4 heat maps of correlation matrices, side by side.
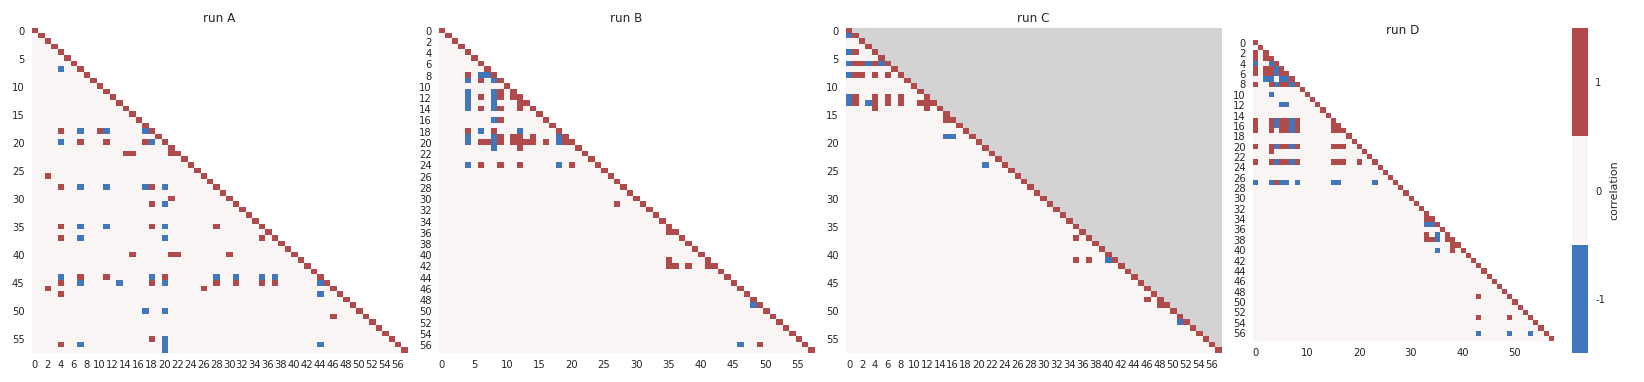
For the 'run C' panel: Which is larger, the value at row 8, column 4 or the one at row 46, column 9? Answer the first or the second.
the first
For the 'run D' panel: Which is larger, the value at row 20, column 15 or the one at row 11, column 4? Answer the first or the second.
the first
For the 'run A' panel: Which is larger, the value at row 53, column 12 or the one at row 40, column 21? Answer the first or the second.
the second
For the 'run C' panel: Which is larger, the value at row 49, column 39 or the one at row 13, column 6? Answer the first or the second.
the second
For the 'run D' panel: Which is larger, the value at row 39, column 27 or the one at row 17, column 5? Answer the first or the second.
the second
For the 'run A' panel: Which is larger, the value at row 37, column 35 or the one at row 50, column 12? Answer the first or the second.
the first
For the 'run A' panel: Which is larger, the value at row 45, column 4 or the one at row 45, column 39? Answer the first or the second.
the first
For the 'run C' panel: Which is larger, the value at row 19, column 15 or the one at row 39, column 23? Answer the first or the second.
the second
